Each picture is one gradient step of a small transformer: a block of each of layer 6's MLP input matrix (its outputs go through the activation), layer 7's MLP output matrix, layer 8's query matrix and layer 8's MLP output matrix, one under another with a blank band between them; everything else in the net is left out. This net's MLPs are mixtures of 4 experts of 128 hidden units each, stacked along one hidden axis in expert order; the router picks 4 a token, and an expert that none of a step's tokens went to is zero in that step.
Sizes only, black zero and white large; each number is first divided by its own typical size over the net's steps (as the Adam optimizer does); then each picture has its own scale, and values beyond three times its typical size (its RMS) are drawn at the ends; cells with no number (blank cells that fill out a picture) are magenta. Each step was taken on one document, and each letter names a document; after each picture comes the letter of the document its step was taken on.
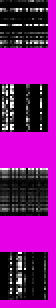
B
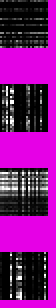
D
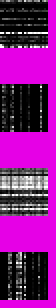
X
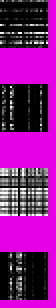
B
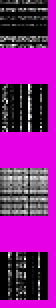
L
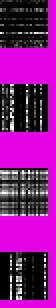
D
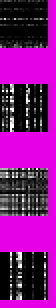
D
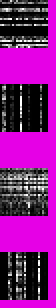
L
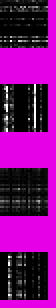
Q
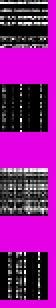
L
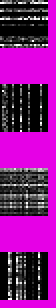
X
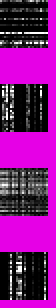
B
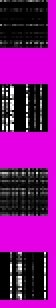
D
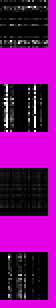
Q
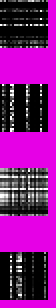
B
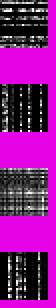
X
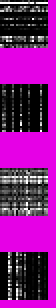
X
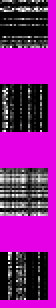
L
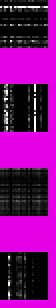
Q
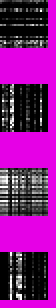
B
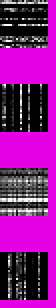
L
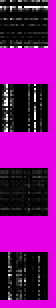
Q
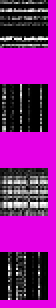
L
